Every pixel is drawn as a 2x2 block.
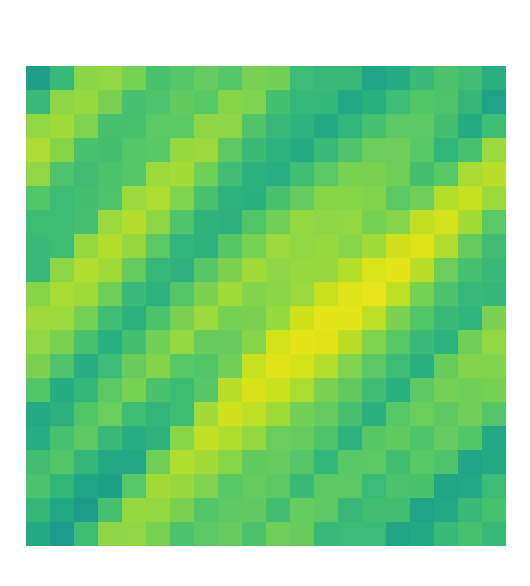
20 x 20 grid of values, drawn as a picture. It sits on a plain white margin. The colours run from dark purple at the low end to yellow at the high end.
Ninth with the highest average: centre. Odd rows or columns: none. Grain: diagonal, up to the right. Mirror symmetry: none.
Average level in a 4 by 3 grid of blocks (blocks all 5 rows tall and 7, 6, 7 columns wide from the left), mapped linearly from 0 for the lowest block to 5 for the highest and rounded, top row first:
2 1 1 / 2 3 4 / 1 5 2 / 1 2 0
